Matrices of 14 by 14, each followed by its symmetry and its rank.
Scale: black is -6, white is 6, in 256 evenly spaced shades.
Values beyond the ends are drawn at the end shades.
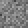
symmetric, full rank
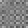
symmetric, rank two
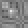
symmetric, rank two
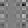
neither, rank one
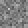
symmetric, full rank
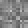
symmetric, rank two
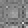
symmetric, rank two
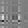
neither, rank one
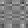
neither, rank one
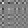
symmetric, rank one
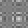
symmetric, rank one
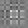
symmetric, rank one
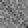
symmetric, full rank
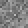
symmetric, full rank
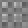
symmetric, rank one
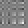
symmetric, rank one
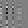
neither, rank one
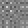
symmetric, rank two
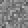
symmetric, full rank
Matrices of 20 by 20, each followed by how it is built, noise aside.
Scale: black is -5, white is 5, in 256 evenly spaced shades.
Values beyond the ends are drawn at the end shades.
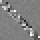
banded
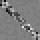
banded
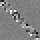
banded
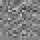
low rank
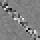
banded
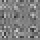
low rank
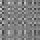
low rank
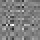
low rank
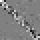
banded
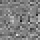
low rank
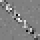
banded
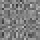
low rank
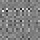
low rank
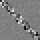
banded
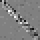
banded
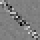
banded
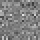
low rank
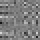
low rank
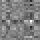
low rank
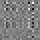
low rank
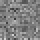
low rank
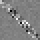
banded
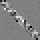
banded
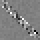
banded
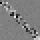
banded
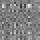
low rank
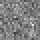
low rank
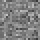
low rank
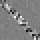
banded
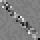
banded
